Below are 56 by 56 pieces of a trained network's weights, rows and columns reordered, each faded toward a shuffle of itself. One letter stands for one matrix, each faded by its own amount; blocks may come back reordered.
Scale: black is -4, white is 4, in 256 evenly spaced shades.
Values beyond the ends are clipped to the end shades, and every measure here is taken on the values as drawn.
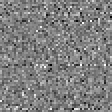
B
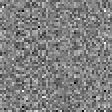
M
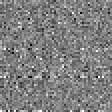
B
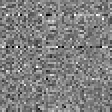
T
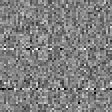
T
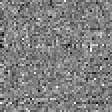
B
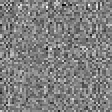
M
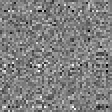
T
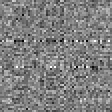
T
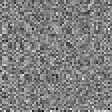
M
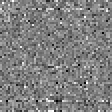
B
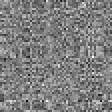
M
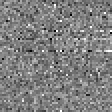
B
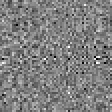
T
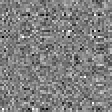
T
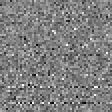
B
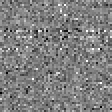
B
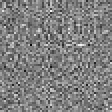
M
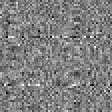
T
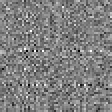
T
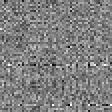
T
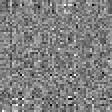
T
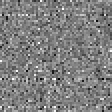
B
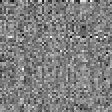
T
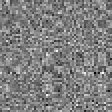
M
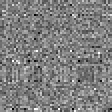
T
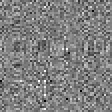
M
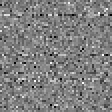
B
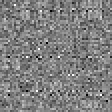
T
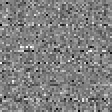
B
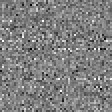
B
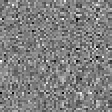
T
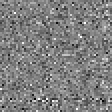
B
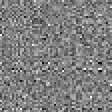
T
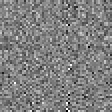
M
